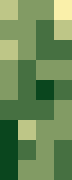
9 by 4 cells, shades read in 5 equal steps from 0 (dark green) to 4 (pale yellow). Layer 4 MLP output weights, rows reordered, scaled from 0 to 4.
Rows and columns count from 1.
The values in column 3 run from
0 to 2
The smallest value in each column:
0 1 0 1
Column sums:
13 15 13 17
